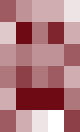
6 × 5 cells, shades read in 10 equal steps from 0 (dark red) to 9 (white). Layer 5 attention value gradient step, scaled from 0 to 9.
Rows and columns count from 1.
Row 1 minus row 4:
-1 3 2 3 2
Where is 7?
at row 2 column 1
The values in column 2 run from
0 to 6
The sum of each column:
28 17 27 24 29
